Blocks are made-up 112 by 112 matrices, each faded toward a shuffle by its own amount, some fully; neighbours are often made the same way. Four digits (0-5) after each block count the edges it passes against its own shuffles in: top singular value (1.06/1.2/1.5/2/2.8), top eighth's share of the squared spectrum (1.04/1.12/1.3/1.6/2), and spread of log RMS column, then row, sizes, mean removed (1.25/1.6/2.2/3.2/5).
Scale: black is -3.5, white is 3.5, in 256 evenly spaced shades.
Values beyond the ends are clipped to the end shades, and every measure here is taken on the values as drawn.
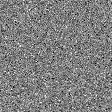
0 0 0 0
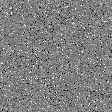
1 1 0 0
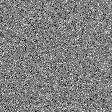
0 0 0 0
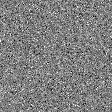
0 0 0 0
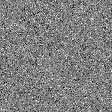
0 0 0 0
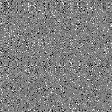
4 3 2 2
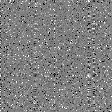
4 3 2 1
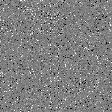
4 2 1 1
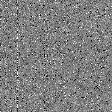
2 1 2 0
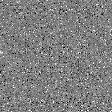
3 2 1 1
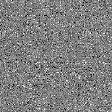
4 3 1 2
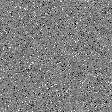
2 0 0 0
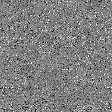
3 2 0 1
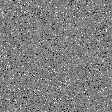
1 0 0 0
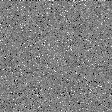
2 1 0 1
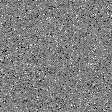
0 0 0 0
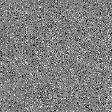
1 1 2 1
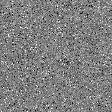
0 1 1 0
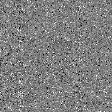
1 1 2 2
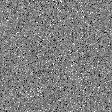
0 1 1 1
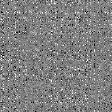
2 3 4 3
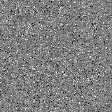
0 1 1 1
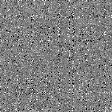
2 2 3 2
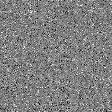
0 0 1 1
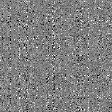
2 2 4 3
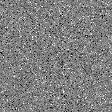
0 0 1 1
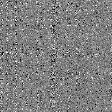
1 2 3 3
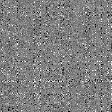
2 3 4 3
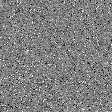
0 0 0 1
